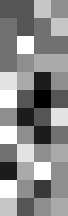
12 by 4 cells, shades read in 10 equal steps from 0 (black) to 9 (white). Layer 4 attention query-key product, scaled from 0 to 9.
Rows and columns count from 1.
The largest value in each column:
9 9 9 8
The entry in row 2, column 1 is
4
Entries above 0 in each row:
4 4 4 4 4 3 4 4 4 4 4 4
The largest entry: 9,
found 5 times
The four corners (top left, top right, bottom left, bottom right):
3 5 7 6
